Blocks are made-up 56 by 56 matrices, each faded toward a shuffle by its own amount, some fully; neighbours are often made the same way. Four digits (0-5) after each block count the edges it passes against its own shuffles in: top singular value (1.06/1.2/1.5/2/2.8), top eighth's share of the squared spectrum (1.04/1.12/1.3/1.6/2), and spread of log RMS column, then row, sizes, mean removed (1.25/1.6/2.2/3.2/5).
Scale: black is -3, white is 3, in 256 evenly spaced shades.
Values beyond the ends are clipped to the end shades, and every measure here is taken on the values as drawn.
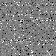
3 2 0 1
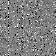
2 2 2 0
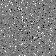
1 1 1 0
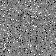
2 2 1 0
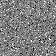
0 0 0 0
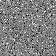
0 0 0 0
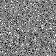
0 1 0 0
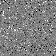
0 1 0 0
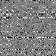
3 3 0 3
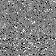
2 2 0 2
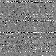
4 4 0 3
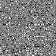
3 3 0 2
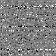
3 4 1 3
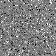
2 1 0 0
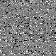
3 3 0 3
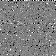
3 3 0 2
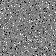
0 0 0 0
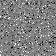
1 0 0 1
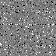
2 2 0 1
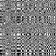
5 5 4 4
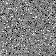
1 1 0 0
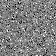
2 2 0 0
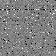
3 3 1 1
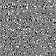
3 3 1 2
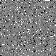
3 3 0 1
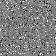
2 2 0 1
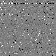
3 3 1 1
